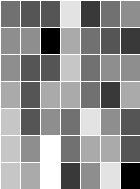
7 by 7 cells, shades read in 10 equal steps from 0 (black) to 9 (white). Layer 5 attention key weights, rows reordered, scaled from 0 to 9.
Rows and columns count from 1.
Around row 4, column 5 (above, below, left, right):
4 8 6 2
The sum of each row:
29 25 32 33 35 40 37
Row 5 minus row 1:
3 0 2 -4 6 1 -2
